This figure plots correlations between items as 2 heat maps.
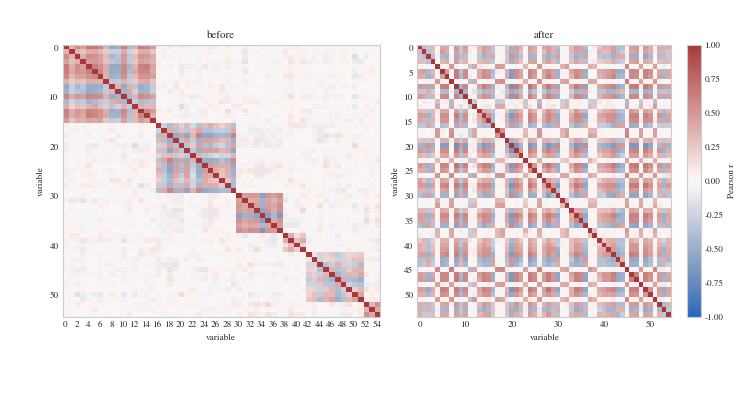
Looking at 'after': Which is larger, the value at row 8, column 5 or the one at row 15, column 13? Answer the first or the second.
the first
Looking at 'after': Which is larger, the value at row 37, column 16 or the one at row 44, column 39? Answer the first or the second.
the first
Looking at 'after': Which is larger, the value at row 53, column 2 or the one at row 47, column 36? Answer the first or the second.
the first
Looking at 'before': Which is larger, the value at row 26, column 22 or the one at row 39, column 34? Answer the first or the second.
the second
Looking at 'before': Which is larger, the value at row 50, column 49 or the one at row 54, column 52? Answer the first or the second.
the second
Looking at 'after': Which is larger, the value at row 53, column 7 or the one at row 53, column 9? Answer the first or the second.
the second
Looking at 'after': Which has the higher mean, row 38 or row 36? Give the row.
38
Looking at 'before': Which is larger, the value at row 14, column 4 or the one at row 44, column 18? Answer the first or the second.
the first
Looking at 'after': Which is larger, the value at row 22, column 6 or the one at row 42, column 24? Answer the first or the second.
the second
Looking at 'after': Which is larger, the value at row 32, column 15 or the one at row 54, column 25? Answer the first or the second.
the second
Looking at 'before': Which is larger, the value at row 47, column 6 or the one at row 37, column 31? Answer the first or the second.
the second
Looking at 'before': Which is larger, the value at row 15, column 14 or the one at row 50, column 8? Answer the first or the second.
the first
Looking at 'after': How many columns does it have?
55
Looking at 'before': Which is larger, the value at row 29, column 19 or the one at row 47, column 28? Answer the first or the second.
the second
